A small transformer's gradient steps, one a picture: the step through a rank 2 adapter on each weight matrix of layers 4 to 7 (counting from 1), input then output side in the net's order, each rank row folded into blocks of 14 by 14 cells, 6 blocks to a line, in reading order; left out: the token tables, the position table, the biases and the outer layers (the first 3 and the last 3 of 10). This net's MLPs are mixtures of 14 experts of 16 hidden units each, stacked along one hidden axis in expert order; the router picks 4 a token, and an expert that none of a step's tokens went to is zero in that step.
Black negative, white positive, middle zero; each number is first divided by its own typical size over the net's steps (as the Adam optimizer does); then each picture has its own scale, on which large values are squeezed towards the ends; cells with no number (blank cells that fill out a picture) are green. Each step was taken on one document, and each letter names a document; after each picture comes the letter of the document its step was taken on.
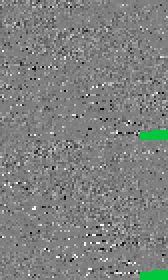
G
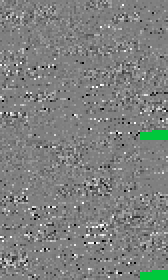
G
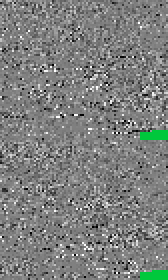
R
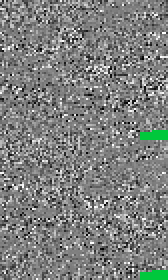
R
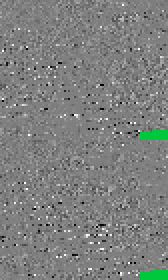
G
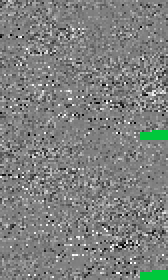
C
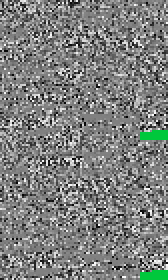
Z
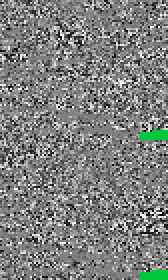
Z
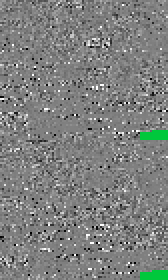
G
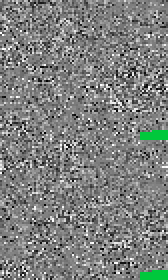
R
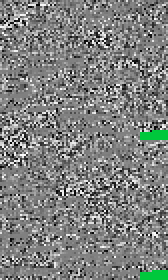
Z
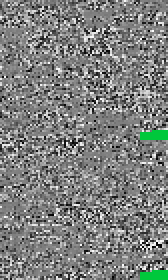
Z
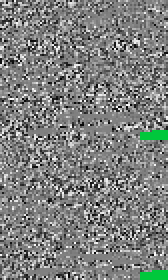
Z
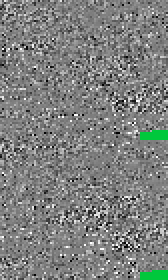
R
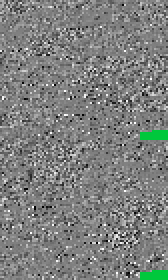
C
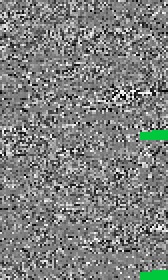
Z
